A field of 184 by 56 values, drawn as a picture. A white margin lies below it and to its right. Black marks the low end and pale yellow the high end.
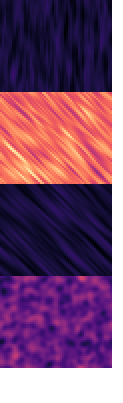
It is made of 4 by 1 panels. Panel 1,1: very low, streaked downward, faint in contrast. Panel 2,1: high, slanting down to the right. Panel 3,1: very low, slanting down to the right, faint in contrast. Panel 4,1: low, blotchy.
